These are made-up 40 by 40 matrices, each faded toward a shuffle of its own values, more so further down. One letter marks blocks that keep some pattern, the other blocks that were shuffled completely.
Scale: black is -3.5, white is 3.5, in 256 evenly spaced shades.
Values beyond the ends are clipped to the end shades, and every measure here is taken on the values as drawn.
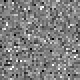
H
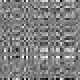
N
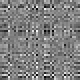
N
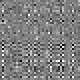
N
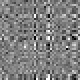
N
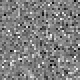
H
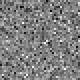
H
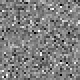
H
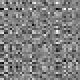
N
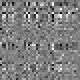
N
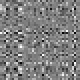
N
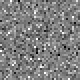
H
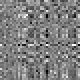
N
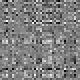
N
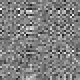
N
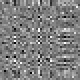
N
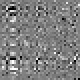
N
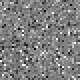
H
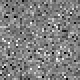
H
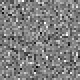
H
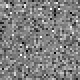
H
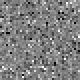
H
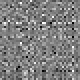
N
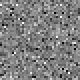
H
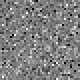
H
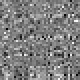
N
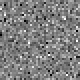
H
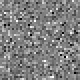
H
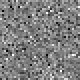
H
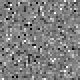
H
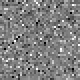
H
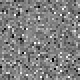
H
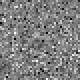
H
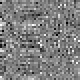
N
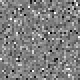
H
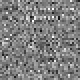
N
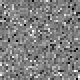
H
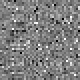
N
